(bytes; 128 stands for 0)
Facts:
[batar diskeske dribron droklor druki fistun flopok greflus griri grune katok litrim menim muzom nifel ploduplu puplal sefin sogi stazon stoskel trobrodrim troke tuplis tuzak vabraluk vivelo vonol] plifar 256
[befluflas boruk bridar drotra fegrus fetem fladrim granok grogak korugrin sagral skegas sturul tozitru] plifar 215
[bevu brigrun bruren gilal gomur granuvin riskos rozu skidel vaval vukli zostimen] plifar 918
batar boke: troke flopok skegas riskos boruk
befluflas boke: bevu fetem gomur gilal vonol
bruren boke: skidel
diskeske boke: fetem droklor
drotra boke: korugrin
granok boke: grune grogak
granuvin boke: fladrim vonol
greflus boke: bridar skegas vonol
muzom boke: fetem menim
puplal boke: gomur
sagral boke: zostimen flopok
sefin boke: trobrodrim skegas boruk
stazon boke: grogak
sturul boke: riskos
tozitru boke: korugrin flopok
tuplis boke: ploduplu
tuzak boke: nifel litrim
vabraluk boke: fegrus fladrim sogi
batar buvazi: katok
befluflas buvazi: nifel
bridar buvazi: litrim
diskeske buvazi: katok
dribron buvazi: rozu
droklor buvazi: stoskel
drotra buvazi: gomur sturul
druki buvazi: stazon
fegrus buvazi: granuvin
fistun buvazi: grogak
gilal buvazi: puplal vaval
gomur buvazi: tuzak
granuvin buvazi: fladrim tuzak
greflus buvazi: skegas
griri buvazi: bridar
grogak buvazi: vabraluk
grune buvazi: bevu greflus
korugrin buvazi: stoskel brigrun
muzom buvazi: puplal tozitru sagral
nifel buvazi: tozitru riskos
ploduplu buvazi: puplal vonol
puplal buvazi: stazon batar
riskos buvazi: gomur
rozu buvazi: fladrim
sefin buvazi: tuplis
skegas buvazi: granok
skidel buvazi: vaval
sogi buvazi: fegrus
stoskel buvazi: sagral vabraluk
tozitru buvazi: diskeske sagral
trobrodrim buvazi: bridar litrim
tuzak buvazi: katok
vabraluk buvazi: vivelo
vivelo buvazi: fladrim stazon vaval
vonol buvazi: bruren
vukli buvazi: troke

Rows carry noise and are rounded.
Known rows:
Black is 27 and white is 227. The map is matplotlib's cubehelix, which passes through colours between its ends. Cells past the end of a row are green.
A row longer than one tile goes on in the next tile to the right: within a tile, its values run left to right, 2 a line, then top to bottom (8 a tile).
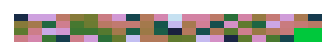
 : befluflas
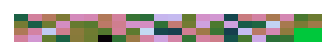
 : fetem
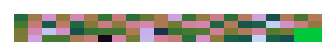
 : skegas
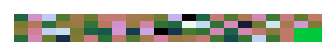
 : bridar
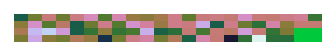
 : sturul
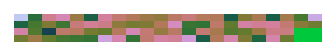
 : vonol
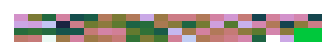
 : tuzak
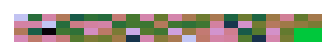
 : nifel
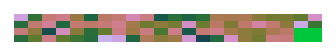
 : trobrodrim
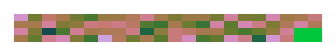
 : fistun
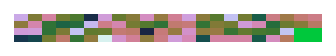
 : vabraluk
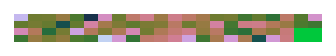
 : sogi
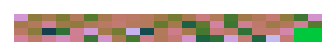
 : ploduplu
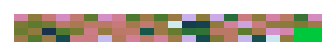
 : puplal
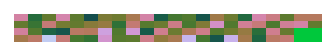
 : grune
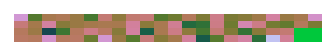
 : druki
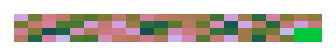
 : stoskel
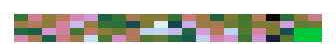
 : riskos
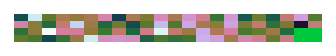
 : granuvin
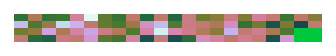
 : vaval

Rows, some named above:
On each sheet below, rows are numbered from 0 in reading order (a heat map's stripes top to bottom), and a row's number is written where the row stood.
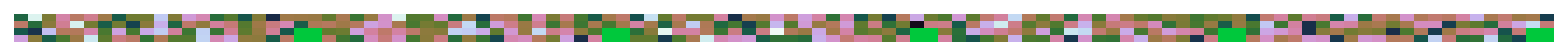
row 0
gomur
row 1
zostimen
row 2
granuvin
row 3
bevu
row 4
tozitru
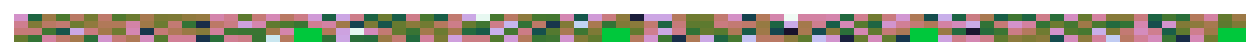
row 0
vivelo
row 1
fegrus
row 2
befluflas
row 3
nifel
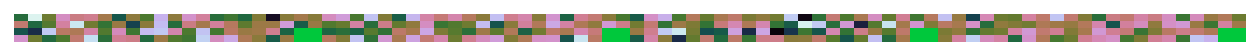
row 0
gomur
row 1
diskeske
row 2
bridar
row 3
katok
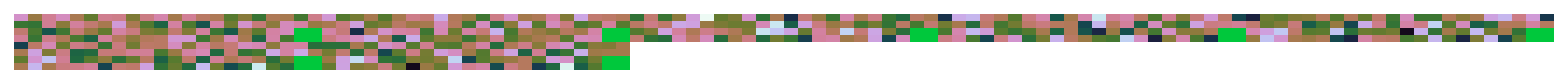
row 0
droklor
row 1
tuplis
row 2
zostimen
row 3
befluflas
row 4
granok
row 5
drotra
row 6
boruk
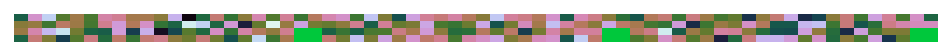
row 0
bridar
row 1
diskeske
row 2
grogak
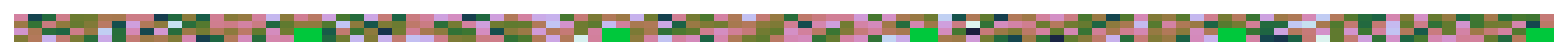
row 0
stazon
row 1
batar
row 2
katok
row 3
litrim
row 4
gilal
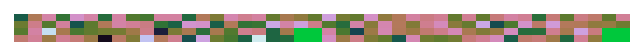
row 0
korugrin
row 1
menim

